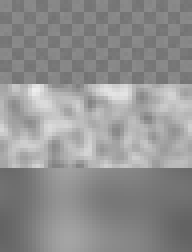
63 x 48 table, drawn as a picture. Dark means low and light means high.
It is made of 3 by 1 panels. Panel 1,1: middling, checkered, faint in contrast. Panel 2,1: high, blotchy. Panel 3,1: middling, smooth.
